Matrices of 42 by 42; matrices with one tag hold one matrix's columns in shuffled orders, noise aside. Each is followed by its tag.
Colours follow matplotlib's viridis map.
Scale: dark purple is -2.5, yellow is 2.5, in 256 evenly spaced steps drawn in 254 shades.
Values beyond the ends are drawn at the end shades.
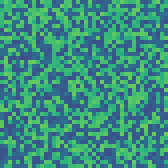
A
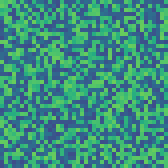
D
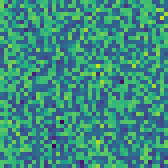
A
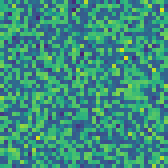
D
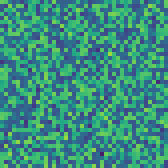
D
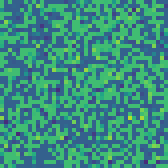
D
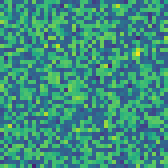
D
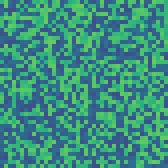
A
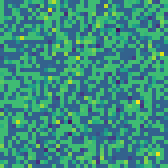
A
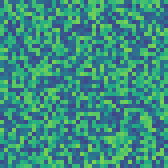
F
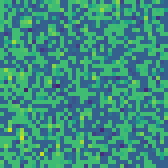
F
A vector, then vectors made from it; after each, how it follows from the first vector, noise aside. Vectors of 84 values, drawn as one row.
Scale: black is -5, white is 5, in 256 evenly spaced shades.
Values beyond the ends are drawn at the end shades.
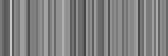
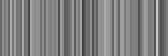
reversed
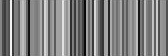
scaled up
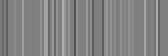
partly zeroed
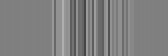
partly zeroed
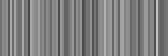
reversed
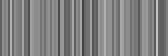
reversed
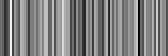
scaled up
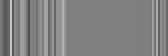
partly zeroed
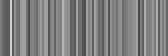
copied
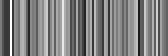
scaled up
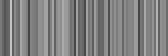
copied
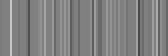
partly zeroed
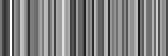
scaled up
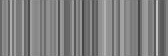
reversed
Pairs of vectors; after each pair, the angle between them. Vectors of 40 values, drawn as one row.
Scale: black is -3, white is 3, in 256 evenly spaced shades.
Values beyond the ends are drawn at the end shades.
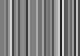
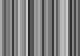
orthogonal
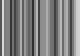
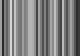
nearly opposite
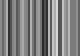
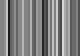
nearly parallel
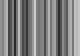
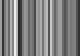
partly opposed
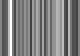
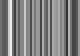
nearly parallel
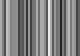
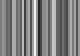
orthogonal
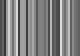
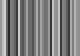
nearly opposite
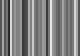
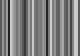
nearly parallel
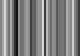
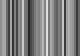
partly aligned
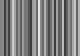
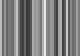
orthogonal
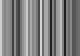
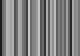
partly opposed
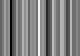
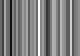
nearly parallel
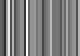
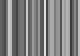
partly aligned
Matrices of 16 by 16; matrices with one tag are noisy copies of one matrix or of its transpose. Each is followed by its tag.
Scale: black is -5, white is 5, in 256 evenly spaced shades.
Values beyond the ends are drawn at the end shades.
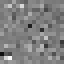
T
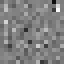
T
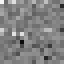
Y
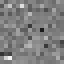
T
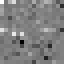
Y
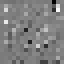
T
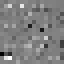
T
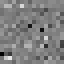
T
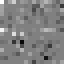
Y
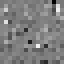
T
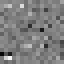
T
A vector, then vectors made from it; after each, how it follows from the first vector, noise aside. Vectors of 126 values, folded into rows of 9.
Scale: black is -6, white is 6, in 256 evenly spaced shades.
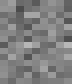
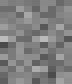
reversed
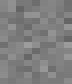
shrunk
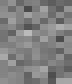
wrapped around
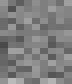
wrapped around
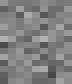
reversed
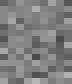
wrapped around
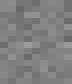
shrunk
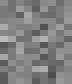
reversed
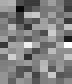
scaled up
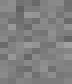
shrunk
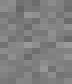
shrunk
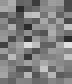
scaled up
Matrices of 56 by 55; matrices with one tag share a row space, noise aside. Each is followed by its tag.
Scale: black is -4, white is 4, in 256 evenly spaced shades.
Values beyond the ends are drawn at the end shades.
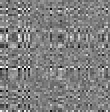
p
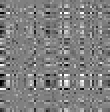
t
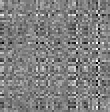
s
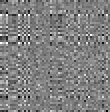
p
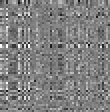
p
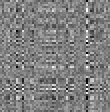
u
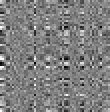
t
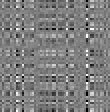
u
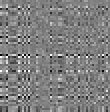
p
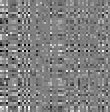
p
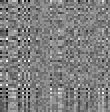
p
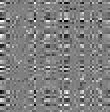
t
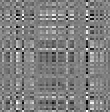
u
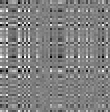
p
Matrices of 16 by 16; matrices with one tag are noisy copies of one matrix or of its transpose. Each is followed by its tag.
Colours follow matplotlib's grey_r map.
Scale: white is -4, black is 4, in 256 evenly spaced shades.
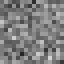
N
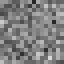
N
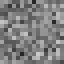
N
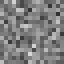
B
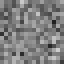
N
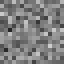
B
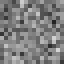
N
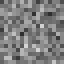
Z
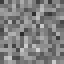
Z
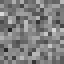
B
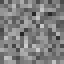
Z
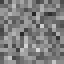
Z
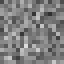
Z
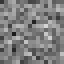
Z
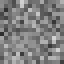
N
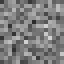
Z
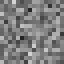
B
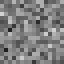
B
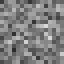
Z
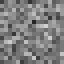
Z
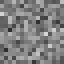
B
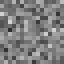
B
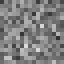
Z
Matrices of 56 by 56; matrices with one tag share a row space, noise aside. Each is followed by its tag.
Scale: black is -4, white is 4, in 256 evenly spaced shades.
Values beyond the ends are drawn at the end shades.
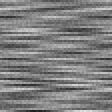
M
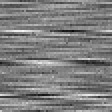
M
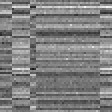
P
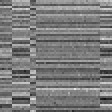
P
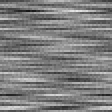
M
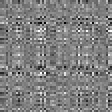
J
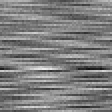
M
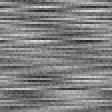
M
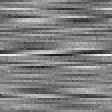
M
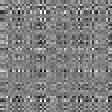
J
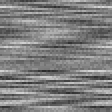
M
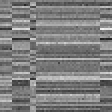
P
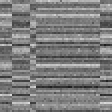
P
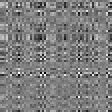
J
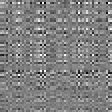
J
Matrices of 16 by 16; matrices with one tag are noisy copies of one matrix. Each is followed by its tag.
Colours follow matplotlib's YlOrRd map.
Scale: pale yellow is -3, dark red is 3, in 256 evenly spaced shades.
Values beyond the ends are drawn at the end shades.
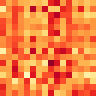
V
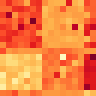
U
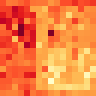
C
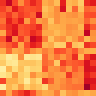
U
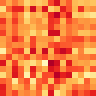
V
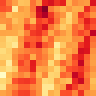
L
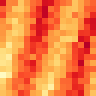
L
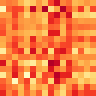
V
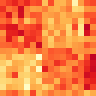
U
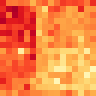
C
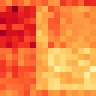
C
